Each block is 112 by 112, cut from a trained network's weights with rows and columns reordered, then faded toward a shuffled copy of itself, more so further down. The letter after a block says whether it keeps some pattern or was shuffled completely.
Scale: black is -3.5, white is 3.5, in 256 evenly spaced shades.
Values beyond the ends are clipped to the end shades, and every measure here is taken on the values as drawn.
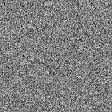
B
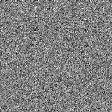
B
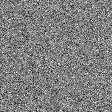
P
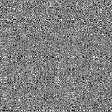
B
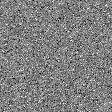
P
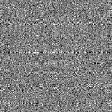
B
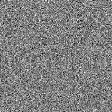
B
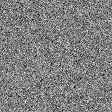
P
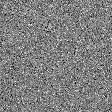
P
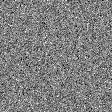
P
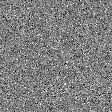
P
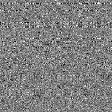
B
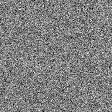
P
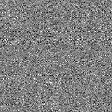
B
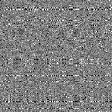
B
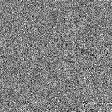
B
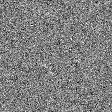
P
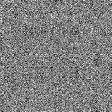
B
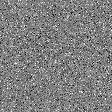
P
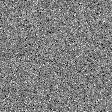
P
